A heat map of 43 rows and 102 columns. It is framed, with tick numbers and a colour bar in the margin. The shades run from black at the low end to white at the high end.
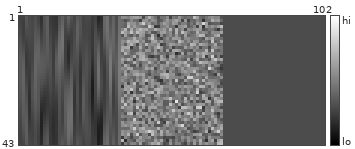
It is made of 1 by 3 panels. Panel 1,1: low, streaked downward. Panel 1,2: middling, fine-grained, strong in contrast. Panel 1,3: low, flat.
